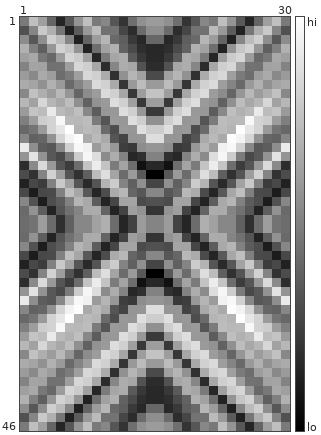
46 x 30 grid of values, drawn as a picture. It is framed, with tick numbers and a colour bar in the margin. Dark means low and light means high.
Mirror symmetry: left to right and top to bottom. Slope: none. Seam: none.
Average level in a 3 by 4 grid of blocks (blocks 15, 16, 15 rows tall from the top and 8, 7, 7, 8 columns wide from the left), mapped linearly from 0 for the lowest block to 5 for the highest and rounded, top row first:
5 2 2 5
0 0 0 0
5 2 2 5
